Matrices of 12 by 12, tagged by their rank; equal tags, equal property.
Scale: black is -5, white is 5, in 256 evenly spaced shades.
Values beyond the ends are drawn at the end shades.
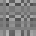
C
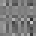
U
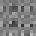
U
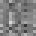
U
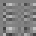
C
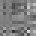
U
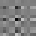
C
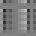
C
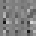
U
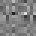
U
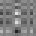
C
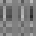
C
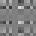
C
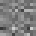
U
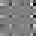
C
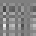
C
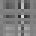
C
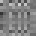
U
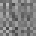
U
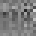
U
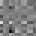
U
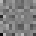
U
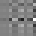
C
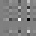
C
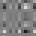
C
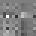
U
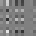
C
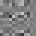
U
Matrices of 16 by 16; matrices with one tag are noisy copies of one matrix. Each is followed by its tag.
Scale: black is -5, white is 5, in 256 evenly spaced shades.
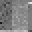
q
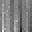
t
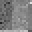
q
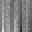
t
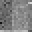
q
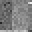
q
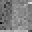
q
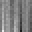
t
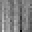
t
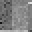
q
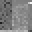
q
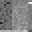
q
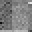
q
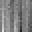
t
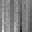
t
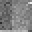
q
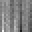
t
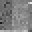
q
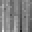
t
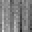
t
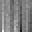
t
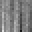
t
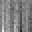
t
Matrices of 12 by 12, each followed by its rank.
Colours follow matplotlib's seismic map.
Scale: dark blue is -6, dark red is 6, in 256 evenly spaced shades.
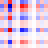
one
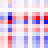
one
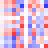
two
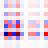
one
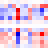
two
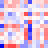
two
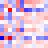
two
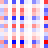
one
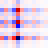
one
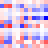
two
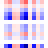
one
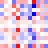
two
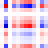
one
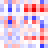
two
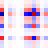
one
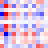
two
